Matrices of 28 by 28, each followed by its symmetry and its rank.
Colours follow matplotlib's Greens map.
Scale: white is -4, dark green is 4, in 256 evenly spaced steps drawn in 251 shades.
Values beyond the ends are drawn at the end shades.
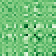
symmetric, rank three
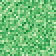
symmetric, full rank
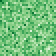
symmetric, full rank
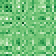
symmetric, rank three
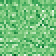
neither, rank five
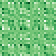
antisymmetric, rank two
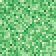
symmetric, full rank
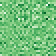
neither, rank five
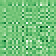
antisymmetric, rank two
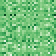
neither, rank five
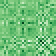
symmetric, rank three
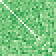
symmetric, full rank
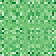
antisymmetric, rank two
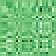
antisymmetric, rank two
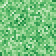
symmetric, full rank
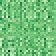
neither, rank five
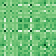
symmetric, rank three
